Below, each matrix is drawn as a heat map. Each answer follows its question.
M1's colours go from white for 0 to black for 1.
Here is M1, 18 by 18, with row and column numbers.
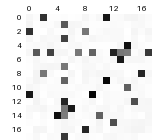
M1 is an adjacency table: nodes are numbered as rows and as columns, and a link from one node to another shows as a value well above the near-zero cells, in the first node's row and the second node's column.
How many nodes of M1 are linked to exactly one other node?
9
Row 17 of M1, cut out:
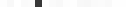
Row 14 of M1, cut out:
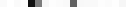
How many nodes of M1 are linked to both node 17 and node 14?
1
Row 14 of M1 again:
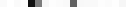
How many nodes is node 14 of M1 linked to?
3
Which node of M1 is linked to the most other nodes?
node 5
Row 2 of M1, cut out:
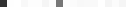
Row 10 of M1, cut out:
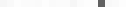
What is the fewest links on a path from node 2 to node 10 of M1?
6
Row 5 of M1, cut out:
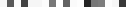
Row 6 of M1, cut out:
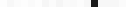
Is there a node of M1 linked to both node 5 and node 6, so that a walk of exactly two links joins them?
yes
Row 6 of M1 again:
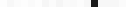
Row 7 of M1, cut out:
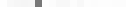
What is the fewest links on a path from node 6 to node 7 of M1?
3
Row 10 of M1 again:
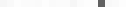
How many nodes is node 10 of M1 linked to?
1
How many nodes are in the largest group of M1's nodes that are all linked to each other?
2
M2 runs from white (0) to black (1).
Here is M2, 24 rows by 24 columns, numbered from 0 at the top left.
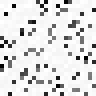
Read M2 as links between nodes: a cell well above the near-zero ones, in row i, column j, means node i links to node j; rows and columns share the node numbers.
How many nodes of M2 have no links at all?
1
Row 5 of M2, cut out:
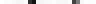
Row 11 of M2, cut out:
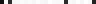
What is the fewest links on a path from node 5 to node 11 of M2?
5
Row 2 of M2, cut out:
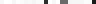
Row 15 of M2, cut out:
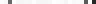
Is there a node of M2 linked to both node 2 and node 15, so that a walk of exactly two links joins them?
yes
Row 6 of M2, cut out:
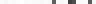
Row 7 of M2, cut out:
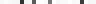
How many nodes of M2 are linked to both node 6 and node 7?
0
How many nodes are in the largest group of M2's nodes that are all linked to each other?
3
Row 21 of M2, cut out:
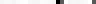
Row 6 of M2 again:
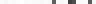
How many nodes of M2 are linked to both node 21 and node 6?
0
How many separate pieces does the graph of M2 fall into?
2
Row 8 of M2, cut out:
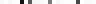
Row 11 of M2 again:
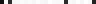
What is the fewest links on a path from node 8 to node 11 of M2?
5
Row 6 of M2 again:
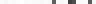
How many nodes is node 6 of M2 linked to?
4
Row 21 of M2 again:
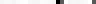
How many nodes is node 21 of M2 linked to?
3
